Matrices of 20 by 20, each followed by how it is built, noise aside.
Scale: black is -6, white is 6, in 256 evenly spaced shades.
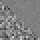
lower triangular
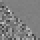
lower triangular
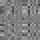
low rank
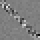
banded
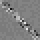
banded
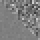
upper triangular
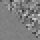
upper triangular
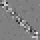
banded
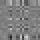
low rank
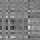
low rank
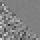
lower triangular
